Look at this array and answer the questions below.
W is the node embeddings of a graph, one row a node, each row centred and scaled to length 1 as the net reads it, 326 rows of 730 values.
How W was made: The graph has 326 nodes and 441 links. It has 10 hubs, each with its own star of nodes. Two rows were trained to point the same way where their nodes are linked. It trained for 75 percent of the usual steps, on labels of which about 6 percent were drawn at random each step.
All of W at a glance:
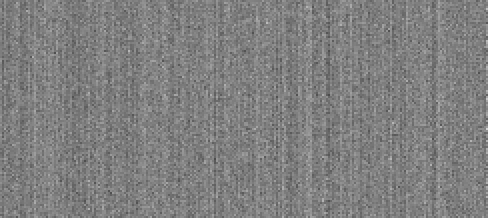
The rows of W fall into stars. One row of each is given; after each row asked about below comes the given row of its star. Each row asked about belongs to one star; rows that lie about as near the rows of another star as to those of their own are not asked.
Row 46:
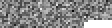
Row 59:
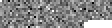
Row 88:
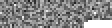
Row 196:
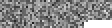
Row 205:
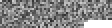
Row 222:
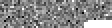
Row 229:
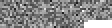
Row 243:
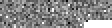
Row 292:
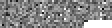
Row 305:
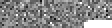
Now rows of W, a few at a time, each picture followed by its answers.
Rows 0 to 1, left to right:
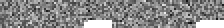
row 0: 292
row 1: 88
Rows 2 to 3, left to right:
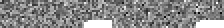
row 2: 305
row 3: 222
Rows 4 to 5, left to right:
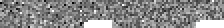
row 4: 59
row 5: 229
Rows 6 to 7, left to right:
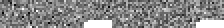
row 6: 222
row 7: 243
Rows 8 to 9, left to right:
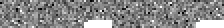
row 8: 59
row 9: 229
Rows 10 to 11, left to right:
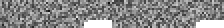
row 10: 46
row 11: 222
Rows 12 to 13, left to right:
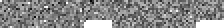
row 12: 59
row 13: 222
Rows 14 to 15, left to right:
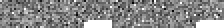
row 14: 196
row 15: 305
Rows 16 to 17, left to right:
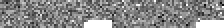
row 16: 222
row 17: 88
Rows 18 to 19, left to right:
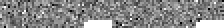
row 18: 196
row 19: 243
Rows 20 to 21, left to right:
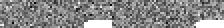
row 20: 88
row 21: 305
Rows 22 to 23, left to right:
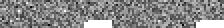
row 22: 243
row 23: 205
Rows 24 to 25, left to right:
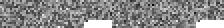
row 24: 243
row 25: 243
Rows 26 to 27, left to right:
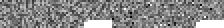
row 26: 196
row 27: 46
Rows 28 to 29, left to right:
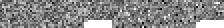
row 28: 222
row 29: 222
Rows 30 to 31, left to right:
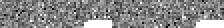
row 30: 305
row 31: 46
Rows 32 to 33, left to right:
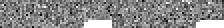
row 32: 229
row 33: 292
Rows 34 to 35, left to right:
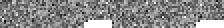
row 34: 222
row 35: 222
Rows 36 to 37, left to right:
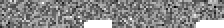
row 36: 59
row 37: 229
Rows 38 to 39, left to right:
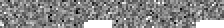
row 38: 88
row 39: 196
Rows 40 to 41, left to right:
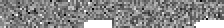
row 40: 222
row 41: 305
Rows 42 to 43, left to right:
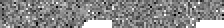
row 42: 229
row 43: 243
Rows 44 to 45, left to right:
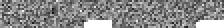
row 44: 229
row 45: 59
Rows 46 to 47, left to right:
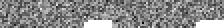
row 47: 222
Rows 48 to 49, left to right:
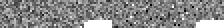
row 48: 305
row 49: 205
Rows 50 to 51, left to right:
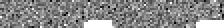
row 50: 222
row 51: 229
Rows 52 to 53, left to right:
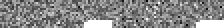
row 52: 243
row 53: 196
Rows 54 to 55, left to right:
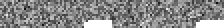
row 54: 88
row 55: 59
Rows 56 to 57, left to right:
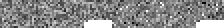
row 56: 205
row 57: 88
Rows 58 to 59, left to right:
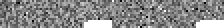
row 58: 222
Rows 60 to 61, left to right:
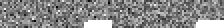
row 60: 46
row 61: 46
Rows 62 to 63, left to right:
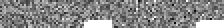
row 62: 196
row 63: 196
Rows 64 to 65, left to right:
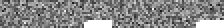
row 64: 59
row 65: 46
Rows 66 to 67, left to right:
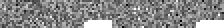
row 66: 205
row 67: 222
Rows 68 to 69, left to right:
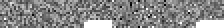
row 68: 196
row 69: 196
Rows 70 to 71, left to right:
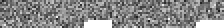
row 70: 229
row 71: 243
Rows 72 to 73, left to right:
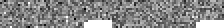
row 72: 59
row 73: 292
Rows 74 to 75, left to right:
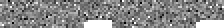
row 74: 88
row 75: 88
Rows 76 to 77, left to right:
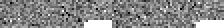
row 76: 243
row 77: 243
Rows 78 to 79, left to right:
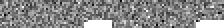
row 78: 88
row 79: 88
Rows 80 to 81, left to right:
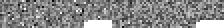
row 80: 196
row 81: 222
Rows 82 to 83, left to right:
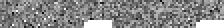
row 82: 292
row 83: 243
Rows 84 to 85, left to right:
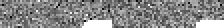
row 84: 229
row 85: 205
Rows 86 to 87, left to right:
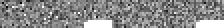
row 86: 305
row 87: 88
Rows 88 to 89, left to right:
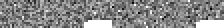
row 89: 305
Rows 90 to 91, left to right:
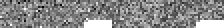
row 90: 196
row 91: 292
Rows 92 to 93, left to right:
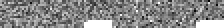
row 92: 59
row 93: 196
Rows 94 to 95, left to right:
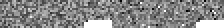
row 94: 243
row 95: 59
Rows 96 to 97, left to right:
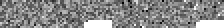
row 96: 88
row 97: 222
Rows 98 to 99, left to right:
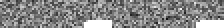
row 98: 305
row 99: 46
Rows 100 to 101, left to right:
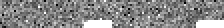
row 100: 205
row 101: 59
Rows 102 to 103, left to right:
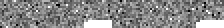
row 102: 229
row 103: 59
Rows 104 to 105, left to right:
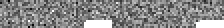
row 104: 59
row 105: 46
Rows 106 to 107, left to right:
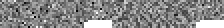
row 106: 59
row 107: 222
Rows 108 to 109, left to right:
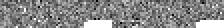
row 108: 196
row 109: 88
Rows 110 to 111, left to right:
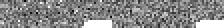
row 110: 229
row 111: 222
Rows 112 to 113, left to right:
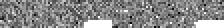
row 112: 196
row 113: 205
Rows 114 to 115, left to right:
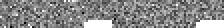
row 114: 222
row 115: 292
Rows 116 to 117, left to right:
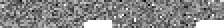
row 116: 305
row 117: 292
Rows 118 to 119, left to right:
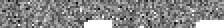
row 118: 59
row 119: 196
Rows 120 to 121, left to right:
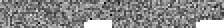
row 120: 229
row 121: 222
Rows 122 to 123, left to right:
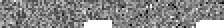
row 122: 229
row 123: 205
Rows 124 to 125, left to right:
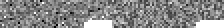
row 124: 46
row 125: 196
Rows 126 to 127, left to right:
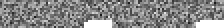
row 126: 59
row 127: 88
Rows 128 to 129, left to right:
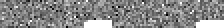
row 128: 305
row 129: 305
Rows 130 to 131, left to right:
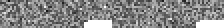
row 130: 59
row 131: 59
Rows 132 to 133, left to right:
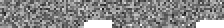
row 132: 222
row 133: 59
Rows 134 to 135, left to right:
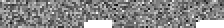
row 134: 59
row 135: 229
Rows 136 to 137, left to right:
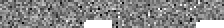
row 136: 59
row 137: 243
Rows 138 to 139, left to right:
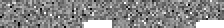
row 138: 205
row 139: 305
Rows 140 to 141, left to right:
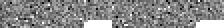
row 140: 243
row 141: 243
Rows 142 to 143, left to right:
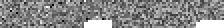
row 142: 59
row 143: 243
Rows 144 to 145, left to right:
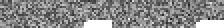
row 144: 229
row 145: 88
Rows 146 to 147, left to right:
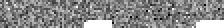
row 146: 88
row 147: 205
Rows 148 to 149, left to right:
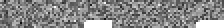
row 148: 292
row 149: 229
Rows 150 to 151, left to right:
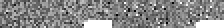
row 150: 205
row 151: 305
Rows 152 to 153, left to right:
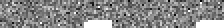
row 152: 88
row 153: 222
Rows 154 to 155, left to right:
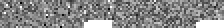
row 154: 88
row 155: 229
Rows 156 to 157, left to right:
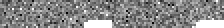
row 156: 222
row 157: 205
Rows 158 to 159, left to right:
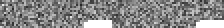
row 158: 88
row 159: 292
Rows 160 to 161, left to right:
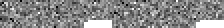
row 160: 46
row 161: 222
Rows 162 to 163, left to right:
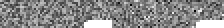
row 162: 59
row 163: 196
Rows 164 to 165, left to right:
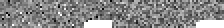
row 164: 292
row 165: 305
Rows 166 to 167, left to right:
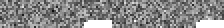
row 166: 229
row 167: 292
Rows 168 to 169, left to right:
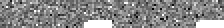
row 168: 88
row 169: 205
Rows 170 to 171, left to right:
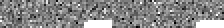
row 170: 196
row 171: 46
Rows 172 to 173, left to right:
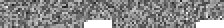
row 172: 59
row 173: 305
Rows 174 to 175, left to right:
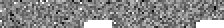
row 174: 46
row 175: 292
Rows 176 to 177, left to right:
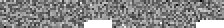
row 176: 305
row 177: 243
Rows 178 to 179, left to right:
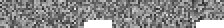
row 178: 196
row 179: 59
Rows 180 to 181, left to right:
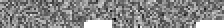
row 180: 305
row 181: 196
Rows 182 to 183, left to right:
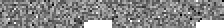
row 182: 59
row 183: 243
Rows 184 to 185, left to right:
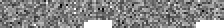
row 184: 205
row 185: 46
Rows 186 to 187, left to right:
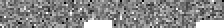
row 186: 46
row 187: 292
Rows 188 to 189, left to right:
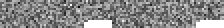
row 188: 292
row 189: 243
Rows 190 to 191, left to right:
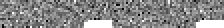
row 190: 196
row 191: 229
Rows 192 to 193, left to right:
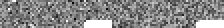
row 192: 59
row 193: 59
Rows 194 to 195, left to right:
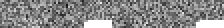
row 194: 59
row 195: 196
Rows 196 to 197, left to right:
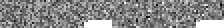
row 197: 196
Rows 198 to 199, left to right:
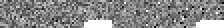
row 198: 46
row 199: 205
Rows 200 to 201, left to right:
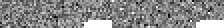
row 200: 205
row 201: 59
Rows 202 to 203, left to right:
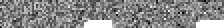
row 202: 196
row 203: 229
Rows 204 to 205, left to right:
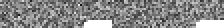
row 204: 292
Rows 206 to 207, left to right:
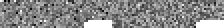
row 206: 59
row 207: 88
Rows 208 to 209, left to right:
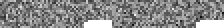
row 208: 88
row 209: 59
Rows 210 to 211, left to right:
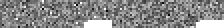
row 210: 305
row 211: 305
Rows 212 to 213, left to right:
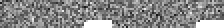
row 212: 205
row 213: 222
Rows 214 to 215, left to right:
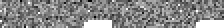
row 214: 46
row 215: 292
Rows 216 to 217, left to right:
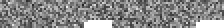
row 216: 243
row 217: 196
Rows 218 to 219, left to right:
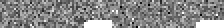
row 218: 59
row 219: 46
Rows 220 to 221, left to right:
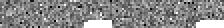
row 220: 292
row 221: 59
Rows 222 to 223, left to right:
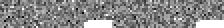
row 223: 196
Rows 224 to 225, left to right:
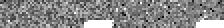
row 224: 229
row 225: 46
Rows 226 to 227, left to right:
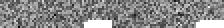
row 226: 305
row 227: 243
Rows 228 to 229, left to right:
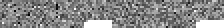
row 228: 205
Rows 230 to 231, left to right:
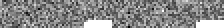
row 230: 205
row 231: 205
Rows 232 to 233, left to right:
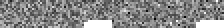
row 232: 229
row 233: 205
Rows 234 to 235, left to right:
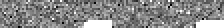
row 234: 229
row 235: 229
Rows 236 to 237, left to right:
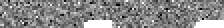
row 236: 88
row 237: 229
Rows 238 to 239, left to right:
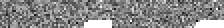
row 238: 292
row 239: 229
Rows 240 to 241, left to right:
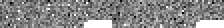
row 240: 243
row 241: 292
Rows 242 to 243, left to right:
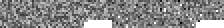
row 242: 46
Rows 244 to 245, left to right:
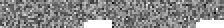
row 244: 305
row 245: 205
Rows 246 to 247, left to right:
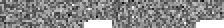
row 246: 243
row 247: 222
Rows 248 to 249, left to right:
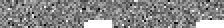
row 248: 59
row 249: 196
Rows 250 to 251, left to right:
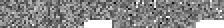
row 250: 196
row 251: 305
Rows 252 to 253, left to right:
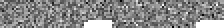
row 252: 292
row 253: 88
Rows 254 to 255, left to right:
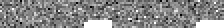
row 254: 46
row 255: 243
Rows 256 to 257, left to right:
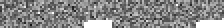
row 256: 305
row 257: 305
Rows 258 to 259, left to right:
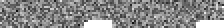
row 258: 59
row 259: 88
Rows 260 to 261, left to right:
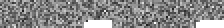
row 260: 243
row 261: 196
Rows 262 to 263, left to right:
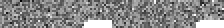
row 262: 205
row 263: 305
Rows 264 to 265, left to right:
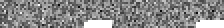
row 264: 292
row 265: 46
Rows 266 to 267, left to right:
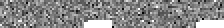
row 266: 88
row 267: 229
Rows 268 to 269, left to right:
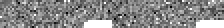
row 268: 222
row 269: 292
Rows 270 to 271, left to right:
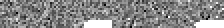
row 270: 243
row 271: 305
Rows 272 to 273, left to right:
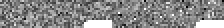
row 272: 88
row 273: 292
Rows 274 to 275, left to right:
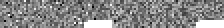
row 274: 196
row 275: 229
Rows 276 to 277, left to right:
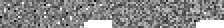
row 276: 205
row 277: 292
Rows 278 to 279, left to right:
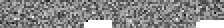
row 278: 243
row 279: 292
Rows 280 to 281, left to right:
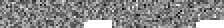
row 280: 196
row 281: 229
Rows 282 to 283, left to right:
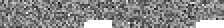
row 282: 46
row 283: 305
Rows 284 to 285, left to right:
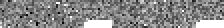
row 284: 229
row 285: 46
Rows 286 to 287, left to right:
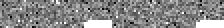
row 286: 229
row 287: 46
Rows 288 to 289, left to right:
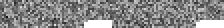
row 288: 292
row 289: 243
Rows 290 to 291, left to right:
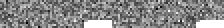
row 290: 292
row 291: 59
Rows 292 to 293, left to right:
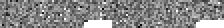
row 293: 229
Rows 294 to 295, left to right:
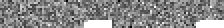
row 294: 229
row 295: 305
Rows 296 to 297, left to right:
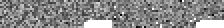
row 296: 205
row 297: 292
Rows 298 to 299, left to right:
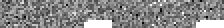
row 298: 205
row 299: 46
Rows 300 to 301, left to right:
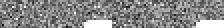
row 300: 305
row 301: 243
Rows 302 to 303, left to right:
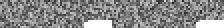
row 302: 88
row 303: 59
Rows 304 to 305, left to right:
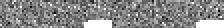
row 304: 88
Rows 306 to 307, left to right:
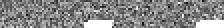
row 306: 222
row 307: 46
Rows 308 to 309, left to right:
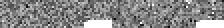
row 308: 305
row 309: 292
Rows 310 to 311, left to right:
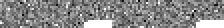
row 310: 88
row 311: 196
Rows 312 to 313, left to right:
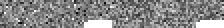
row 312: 88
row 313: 243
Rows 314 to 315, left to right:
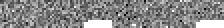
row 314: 88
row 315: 222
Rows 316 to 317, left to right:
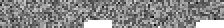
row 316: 196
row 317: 243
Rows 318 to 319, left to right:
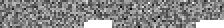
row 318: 243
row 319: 229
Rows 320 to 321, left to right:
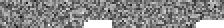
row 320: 46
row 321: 59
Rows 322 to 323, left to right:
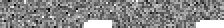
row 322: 222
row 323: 88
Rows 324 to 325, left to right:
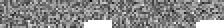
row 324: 222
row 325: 305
